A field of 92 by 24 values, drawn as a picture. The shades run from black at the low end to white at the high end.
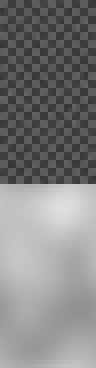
It is made of 2 by 1 panels. Panel 1,1: low, checkered. Panel 2,1: high, smooth.
